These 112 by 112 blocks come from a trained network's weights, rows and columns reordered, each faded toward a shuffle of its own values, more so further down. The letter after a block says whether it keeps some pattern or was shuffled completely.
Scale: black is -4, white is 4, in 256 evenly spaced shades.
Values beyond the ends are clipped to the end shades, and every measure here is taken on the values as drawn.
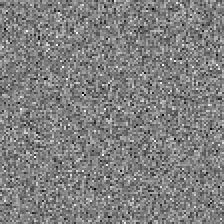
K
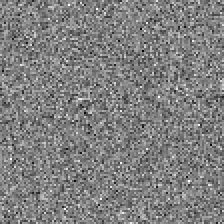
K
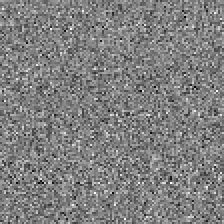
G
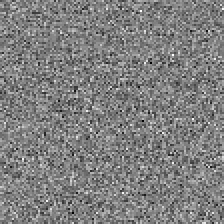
G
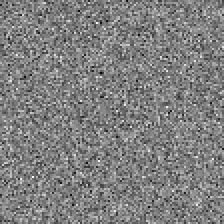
K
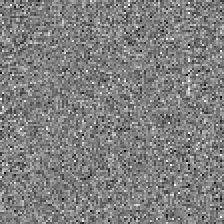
G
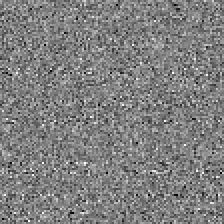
G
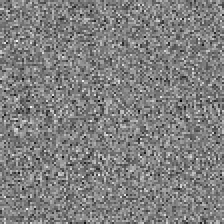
G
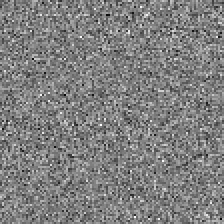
G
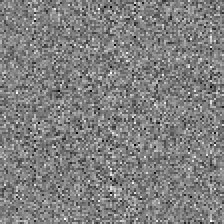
G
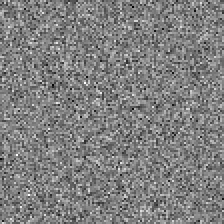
K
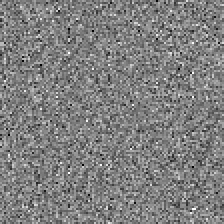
G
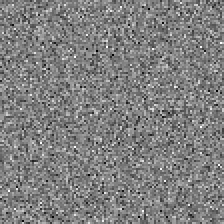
K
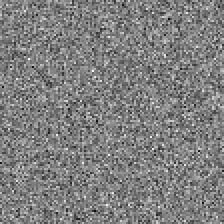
K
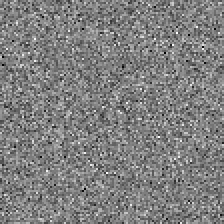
K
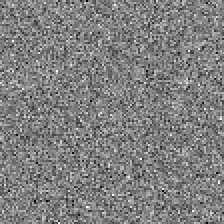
K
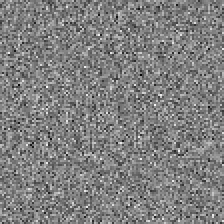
G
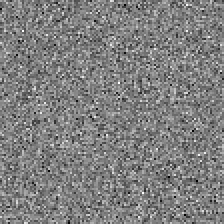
K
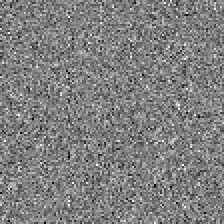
G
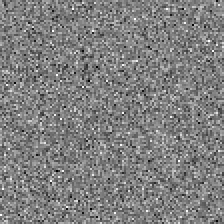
K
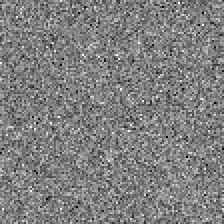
K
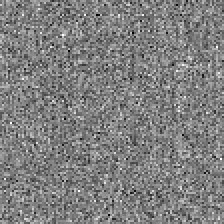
G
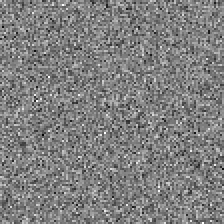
K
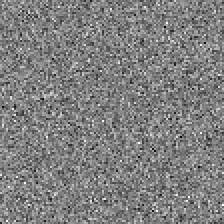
K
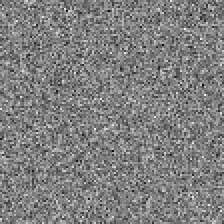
K
